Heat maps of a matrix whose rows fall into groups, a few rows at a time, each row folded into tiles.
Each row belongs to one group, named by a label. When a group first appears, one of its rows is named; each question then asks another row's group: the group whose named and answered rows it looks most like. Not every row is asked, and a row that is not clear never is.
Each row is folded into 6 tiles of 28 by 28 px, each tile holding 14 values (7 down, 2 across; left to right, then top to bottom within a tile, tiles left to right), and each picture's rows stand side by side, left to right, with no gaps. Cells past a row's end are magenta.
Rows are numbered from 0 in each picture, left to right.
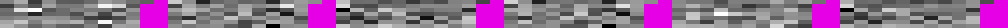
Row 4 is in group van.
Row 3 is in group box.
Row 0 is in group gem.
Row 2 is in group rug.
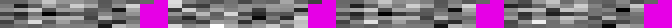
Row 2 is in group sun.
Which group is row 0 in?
sun
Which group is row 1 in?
rug
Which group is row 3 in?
sun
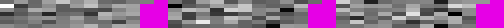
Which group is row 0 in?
sun
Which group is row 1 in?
sun
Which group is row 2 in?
box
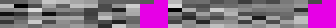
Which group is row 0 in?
sun
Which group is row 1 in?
rug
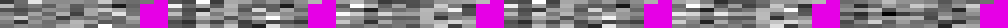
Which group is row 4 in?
van
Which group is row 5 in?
sun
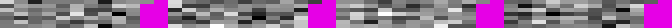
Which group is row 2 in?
van
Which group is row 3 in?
sun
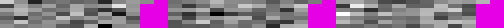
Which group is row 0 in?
box
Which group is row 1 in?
sun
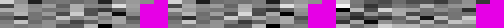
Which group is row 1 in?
box
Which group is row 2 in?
rug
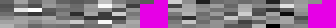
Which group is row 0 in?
gem
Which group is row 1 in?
box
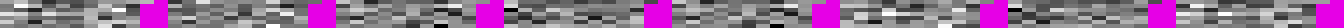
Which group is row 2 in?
box
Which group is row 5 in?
van
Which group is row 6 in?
rug
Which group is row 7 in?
van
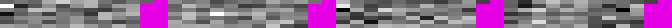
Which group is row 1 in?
van
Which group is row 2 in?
rug
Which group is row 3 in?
sun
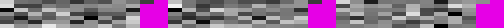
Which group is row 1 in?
rug
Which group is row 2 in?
box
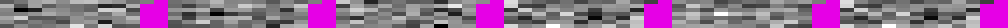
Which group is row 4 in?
van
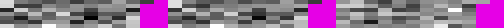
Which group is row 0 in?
rug
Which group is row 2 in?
van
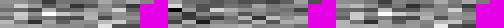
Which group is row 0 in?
van
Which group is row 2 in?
van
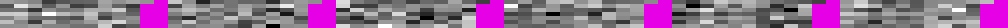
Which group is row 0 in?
van
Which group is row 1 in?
box
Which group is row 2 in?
rug
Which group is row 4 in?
sun
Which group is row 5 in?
van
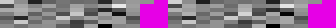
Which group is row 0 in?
box
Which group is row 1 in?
box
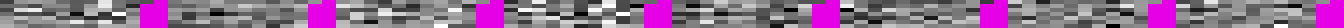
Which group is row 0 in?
gem
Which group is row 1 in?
sun
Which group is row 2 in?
van
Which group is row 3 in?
gem
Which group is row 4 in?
sun
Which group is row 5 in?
rug
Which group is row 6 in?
box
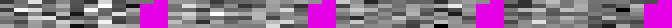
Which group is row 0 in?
gem
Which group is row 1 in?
van
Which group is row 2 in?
box
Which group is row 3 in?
sun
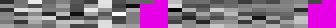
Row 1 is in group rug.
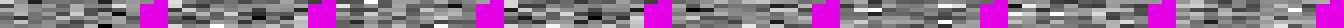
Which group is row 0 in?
box
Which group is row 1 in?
rug
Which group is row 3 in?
rug
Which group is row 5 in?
gem
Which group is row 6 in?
van
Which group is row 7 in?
van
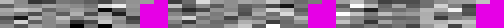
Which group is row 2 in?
van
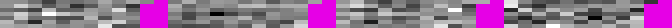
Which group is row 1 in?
sun
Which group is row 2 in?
van
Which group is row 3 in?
rug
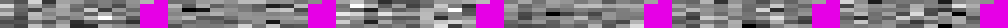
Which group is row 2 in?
van
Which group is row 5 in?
box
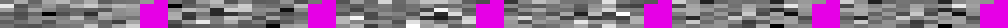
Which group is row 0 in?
sun
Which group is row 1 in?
sun
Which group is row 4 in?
box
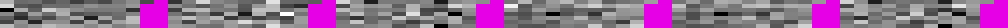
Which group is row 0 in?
rug
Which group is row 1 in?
gem
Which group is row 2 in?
box
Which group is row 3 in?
sun
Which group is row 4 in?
sun
